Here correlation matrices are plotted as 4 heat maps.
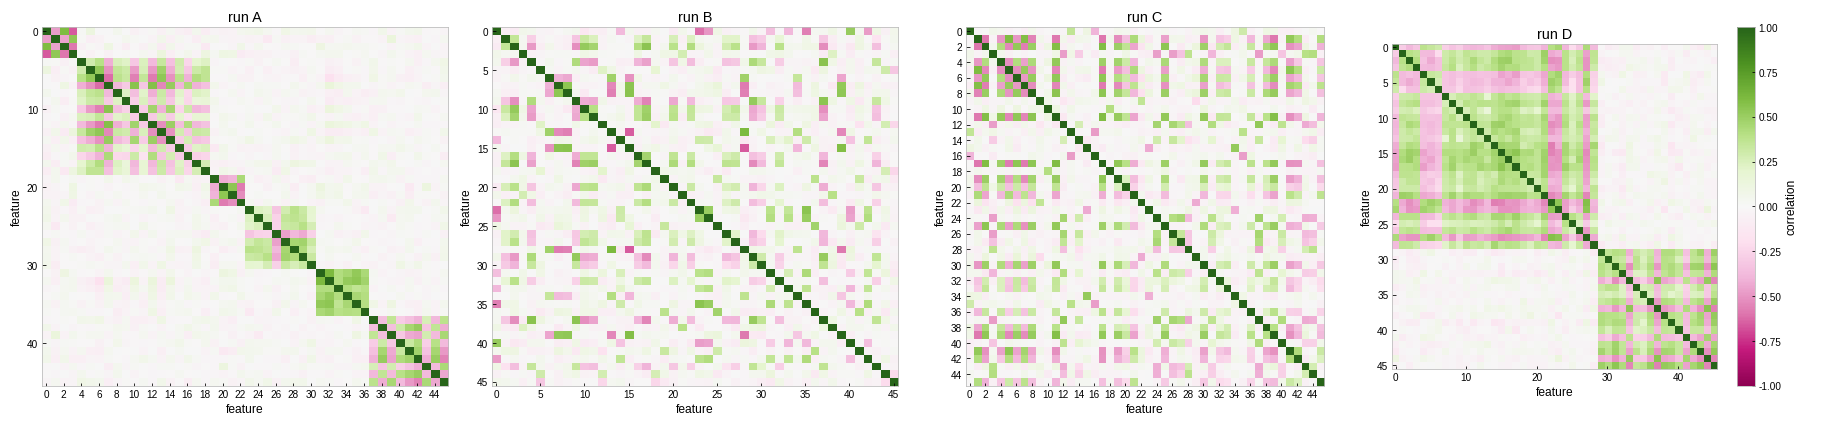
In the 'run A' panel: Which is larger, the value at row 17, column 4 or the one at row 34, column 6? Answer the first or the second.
the first
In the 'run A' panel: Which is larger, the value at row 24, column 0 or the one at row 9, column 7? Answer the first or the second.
the first
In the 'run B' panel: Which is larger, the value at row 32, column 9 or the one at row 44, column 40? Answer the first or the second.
the second
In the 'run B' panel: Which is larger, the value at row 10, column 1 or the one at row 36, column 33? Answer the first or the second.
the first
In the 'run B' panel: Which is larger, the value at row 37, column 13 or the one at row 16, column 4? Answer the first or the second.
the first
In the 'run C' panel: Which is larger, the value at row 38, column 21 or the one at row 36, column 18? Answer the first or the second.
the second
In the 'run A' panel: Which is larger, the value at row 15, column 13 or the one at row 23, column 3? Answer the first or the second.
the first
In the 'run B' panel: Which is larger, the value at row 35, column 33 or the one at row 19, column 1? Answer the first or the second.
the first
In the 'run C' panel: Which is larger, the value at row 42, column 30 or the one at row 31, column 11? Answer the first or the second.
the second
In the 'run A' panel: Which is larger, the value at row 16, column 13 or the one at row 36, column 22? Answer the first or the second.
the second
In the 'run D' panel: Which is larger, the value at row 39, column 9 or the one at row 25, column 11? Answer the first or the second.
the second
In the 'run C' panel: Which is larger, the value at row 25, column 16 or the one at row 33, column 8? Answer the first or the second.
the second
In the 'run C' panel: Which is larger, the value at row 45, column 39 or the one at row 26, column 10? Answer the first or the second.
the second
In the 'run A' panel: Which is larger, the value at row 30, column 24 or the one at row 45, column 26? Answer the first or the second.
the first
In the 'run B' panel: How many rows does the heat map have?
46
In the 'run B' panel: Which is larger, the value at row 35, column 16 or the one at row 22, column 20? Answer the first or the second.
the second
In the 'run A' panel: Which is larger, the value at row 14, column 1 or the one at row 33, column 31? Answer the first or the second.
the second
